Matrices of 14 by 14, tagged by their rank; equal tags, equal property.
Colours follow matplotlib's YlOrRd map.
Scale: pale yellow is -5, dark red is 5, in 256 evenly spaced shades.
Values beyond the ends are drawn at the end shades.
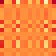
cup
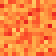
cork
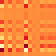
cup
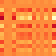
cup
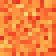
cork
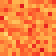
cork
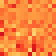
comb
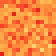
cork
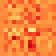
comb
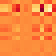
cup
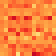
comb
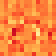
comb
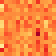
comb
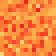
cork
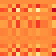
cup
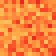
cork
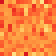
comb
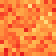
cork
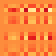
cup
